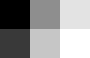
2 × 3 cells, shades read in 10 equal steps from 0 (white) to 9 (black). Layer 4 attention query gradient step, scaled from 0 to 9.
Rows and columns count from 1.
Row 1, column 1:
9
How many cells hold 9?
1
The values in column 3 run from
0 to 1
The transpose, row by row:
9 7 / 4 2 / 1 0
